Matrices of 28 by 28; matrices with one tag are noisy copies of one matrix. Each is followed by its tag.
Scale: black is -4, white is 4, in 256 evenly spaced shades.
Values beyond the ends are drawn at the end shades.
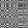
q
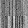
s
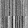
s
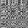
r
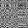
q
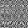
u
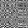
q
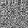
r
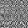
u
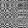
q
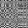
q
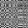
q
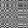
q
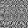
u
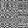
q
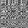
r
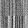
s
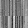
s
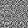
u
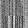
s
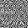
u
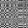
q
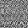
u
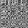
r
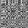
r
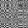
q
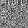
r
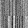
s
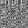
r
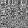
r
